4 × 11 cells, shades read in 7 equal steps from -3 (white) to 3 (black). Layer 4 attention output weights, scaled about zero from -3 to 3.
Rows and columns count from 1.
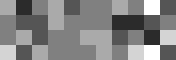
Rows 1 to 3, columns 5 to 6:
1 0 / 0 0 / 0 -1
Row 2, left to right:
0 1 1 -1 0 0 0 2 2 1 0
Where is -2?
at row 3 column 11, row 4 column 1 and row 4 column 9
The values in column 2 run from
-1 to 2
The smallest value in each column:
-2 -1 -1 -1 0 -1 -1 -1 -2 -3 -2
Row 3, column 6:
-1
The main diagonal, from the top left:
-1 1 1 0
